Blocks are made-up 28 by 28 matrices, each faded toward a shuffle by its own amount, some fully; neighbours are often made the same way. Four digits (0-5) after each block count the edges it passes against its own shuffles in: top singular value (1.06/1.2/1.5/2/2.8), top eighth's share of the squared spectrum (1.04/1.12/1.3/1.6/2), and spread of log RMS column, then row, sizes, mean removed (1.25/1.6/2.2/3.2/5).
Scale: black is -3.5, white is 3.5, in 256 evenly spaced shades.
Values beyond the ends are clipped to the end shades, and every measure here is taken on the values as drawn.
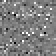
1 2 0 1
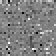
2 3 0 1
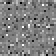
1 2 1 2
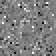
0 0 0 0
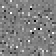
0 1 0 0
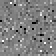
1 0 0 0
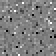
0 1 0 0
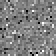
0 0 0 0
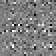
1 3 2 2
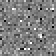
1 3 1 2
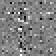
2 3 2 2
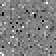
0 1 0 0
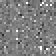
2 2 1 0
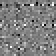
2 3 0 2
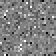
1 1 0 0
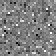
0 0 0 0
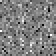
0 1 0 0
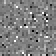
1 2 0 1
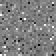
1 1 0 0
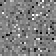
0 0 0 1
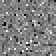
0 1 0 0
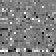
3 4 1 2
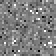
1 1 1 0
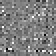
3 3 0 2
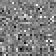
3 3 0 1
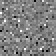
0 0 0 0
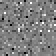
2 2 0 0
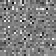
3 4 1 2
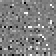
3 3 0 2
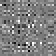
4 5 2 3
